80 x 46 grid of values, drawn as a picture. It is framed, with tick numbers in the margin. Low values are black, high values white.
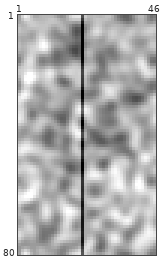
Column 22 differs from the columns beside it. No overall slope runs across the table. Overall the values sit about 70% of the way up the scale.
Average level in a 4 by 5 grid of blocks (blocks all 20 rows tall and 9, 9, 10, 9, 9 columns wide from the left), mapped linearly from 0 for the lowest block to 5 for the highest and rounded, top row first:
5 2 0 2 3 | 4 1 1 2 2 | 5 1 1 3 4 | 3 3 2 4 5
